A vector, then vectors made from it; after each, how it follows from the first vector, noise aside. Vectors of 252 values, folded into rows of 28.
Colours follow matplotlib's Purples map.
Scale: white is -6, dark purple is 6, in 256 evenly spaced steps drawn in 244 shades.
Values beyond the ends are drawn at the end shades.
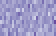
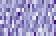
scaled up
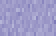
shrunk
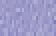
shrunk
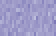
shrunk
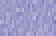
shrunk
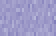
shrunk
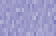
shrunk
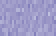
shrunk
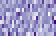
scaled up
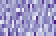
scaled up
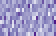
scaled up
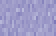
shrunk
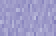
shrunk
